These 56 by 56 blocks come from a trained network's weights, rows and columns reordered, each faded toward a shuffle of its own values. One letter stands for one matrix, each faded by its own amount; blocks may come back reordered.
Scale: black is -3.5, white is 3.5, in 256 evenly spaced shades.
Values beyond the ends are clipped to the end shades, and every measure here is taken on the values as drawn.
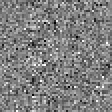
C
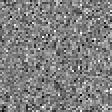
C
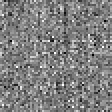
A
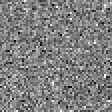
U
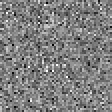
C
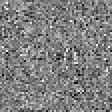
C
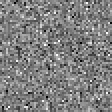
U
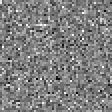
U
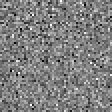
U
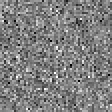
C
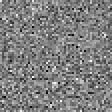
C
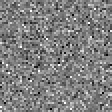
U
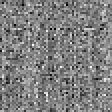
A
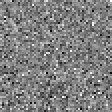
U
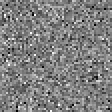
U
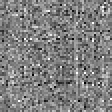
A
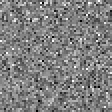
U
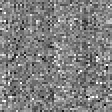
A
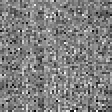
A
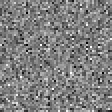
C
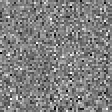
C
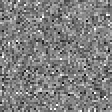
U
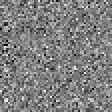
C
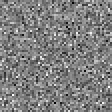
U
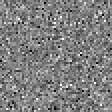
U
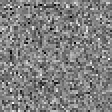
C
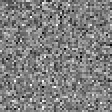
C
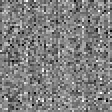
A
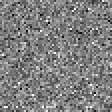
U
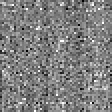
A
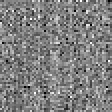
A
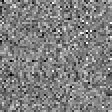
C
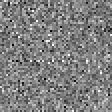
U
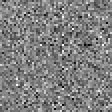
C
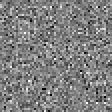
C
